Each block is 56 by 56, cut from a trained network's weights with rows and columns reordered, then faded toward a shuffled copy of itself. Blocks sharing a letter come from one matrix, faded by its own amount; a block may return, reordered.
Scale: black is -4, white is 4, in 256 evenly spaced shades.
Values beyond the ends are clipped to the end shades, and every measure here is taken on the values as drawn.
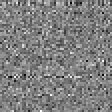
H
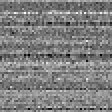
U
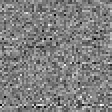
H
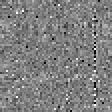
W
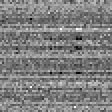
U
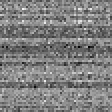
U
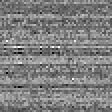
U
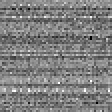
U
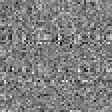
H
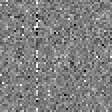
W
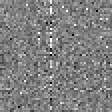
W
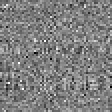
H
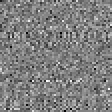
H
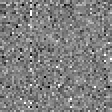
W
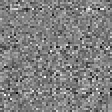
H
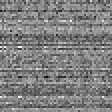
U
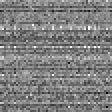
U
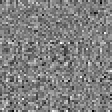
H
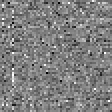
W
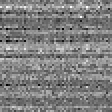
U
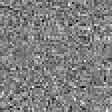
H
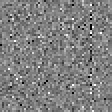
W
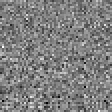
H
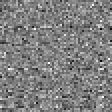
H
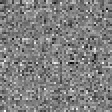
H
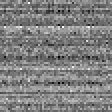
U
